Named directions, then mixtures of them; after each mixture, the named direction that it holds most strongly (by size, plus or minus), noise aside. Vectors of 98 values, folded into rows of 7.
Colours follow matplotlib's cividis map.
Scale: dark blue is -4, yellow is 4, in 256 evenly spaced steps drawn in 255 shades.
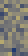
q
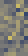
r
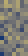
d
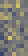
d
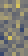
d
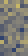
d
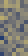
d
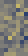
r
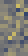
r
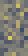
r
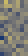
d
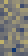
q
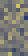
q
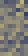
r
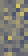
r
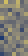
d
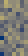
d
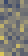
d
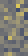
r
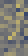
r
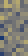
d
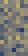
d
